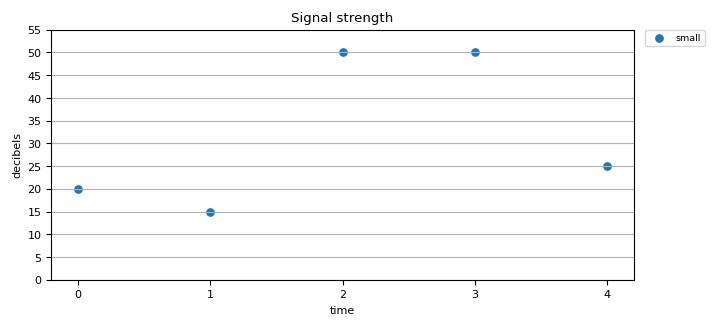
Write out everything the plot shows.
Title: Signal strength
x-axis: time, ticks 0 1 2 3 4
y-axis: decibels, ticks 0 5 10 15 20 25 30 35 40 45 50 55
Legend: small
Values:
small: 20 15 50 50 25
